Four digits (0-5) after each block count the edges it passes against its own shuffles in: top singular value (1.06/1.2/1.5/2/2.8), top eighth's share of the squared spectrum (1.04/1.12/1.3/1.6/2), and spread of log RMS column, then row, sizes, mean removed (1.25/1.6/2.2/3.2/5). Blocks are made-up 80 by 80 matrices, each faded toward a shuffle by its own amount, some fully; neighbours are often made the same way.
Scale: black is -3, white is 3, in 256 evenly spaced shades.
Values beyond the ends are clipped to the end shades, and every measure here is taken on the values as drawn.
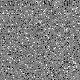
3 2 1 1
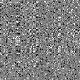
4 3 2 2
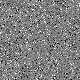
1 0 0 0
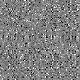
4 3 2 2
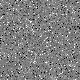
0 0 0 0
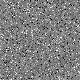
1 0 0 0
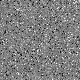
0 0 0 0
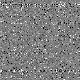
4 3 1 2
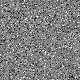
0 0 0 0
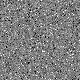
0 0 0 0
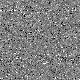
1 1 0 2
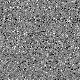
1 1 0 2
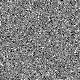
1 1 0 0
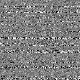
2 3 0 4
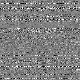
2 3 0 4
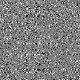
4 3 1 2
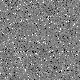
2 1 0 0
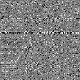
4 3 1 2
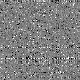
4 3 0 2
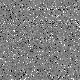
3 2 0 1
